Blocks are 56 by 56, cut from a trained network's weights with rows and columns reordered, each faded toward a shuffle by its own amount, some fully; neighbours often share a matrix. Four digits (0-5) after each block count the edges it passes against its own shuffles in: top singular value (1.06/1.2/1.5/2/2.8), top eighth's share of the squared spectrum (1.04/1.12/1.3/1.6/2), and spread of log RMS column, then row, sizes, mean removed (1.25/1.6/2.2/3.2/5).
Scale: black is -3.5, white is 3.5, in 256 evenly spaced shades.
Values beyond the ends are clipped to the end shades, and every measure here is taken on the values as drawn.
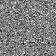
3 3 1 1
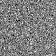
2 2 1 0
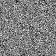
0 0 0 0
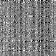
4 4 1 3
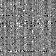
3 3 0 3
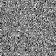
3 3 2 0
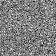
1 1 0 0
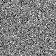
0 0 0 0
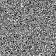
0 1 0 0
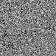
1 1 0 0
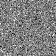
0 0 0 0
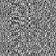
4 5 3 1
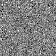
2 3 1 0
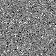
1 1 0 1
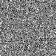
2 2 0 1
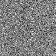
2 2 0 1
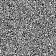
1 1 0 0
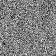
1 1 0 0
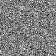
2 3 1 0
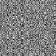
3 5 3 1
